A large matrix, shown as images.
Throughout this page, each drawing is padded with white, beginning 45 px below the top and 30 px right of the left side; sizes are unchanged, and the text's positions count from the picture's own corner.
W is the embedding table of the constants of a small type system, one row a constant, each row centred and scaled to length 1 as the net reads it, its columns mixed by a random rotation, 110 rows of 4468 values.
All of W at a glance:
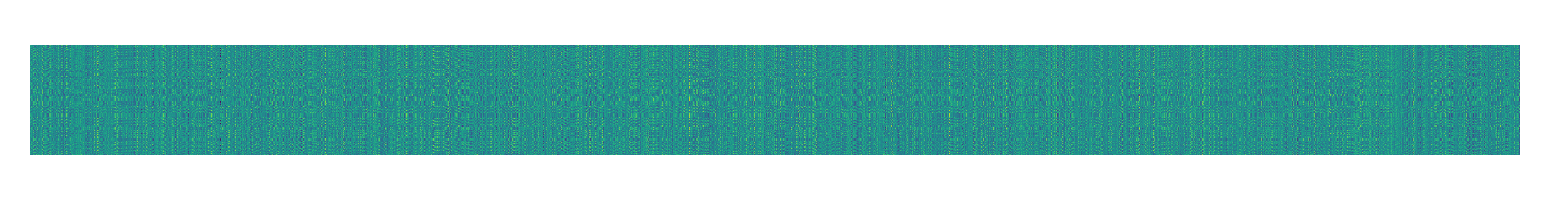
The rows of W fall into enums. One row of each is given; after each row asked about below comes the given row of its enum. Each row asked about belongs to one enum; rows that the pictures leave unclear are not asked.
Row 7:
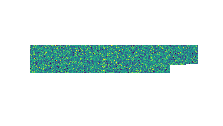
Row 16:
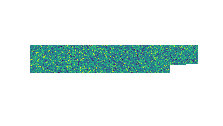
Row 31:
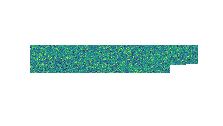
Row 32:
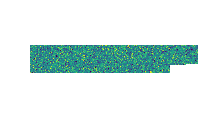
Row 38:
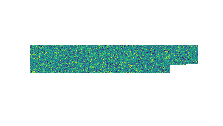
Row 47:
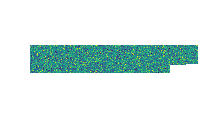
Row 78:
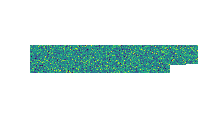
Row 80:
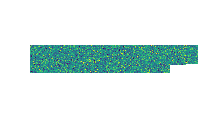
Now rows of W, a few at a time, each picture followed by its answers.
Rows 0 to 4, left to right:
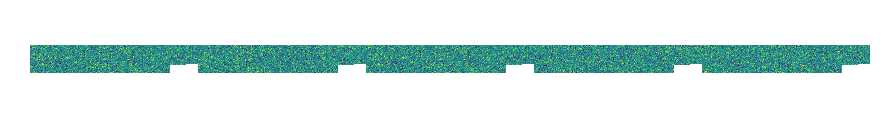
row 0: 31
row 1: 16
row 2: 31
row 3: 78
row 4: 38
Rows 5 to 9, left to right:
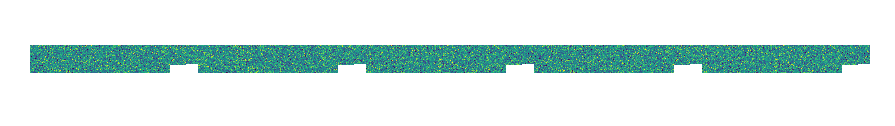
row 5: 78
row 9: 7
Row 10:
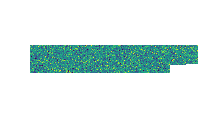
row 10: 78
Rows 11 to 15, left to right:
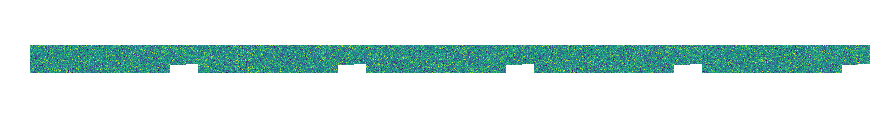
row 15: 80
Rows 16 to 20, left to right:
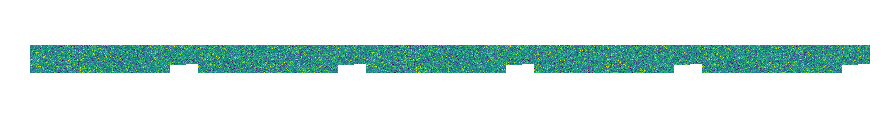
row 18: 16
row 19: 7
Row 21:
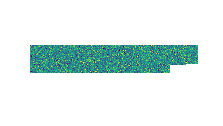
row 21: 80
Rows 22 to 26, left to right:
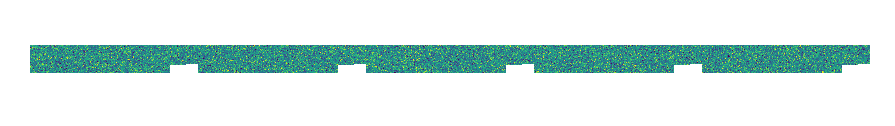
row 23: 78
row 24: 16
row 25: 38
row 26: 32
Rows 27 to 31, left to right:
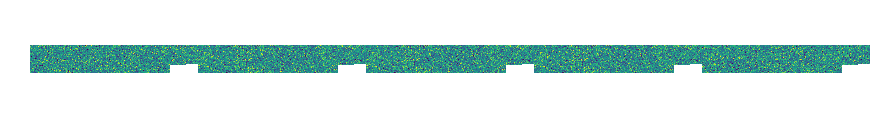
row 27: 78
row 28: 16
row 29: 16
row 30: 16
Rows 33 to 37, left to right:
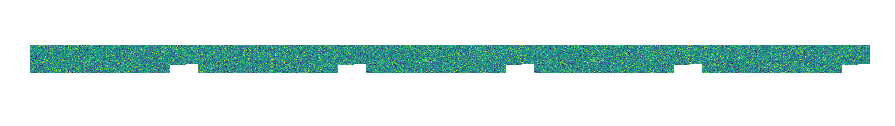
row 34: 7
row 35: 80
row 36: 80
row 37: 31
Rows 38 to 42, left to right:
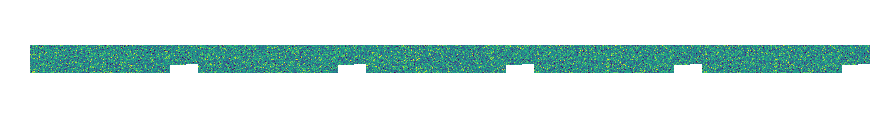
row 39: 31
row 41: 7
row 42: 7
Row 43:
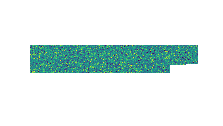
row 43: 38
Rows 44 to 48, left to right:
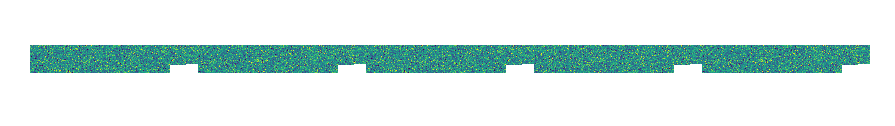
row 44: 78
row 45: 80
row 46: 78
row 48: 80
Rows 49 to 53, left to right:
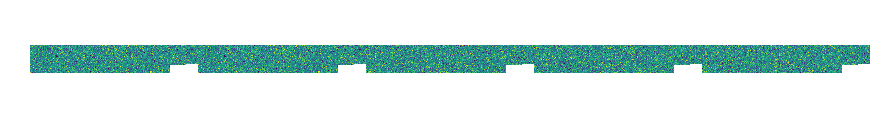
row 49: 32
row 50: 32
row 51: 38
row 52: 31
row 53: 7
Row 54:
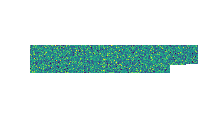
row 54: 7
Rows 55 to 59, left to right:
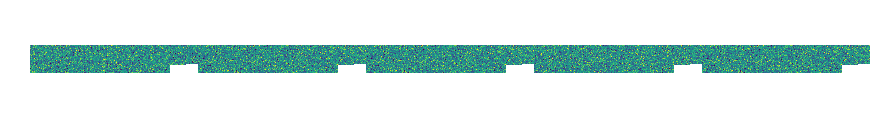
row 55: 7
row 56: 78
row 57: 78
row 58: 47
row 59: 78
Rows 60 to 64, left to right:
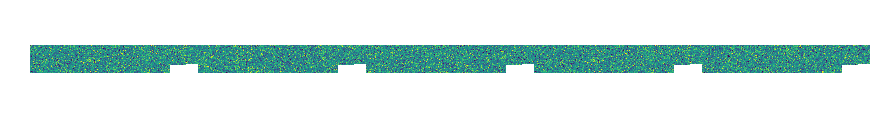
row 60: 80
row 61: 16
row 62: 38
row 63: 80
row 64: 32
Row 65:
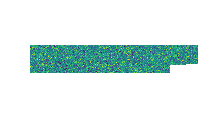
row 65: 31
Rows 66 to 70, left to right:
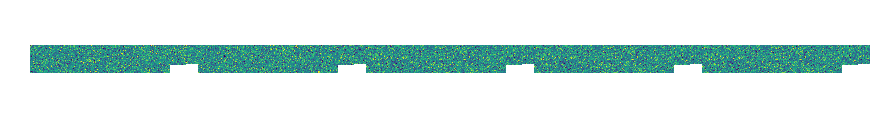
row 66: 80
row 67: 32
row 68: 31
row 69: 31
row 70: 31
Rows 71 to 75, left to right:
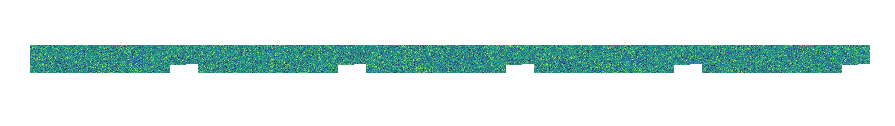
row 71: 31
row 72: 7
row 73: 16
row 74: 31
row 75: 78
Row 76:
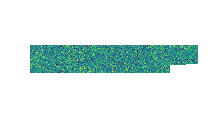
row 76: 16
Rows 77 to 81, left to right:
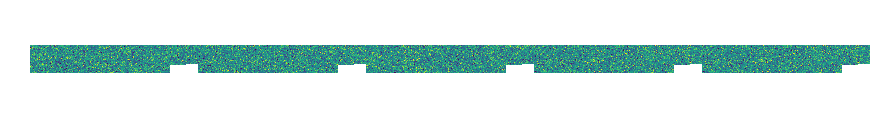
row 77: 31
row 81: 80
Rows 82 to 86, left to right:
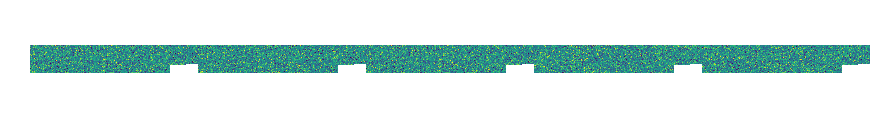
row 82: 7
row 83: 38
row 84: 7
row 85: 16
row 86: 31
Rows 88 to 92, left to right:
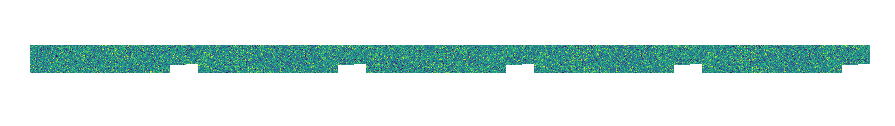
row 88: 32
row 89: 16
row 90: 31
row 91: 16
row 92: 16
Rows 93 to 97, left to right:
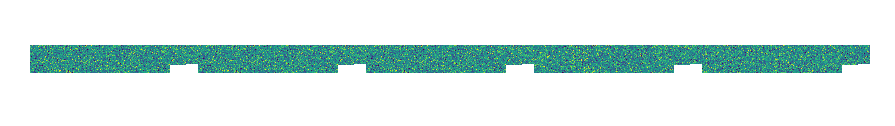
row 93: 78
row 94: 78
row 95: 78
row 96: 16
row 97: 7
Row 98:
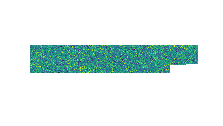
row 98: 16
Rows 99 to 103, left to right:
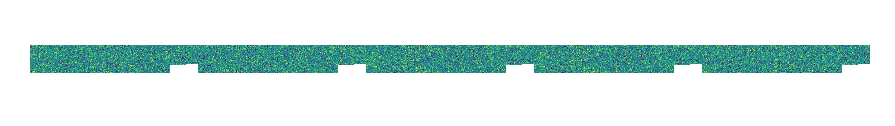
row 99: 38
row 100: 78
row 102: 16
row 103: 7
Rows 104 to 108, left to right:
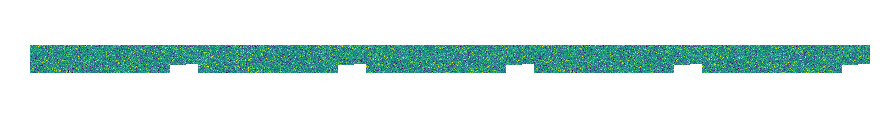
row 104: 78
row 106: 31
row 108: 31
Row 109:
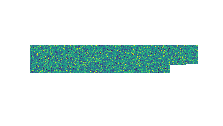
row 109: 47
